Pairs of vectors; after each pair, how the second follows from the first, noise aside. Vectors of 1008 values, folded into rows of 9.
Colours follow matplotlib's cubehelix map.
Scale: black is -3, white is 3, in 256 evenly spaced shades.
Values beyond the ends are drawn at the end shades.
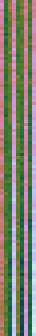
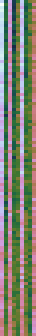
reversed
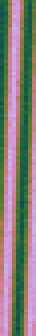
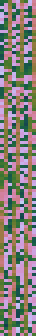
sign-scrambled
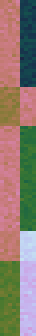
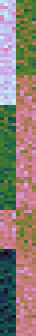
reversed
